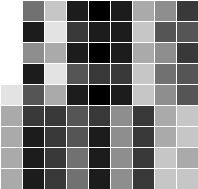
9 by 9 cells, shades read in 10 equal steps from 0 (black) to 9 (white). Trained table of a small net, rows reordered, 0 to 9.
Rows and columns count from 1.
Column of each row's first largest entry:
1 1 1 1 1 9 9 8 8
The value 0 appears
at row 1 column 5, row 3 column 5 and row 5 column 5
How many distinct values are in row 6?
5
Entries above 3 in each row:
5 3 5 4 4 4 4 5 5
